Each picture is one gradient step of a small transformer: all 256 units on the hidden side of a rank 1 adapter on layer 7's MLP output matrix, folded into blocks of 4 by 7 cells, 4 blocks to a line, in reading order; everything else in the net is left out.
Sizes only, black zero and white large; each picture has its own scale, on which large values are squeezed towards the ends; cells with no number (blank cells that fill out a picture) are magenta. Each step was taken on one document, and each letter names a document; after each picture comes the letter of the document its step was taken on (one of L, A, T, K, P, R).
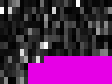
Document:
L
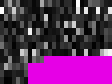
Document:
L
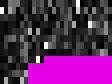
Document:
L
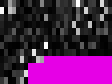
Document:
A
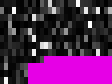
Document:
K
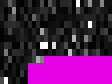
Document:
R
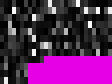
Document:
K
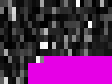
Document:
R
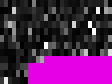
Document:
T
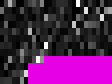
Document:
A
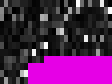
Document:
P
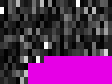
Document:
L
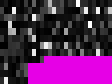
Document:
K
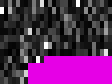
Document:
L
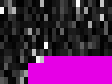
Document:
A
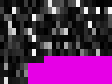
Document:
K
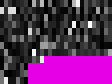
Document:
A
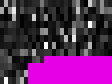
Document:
R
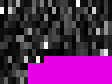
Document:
L
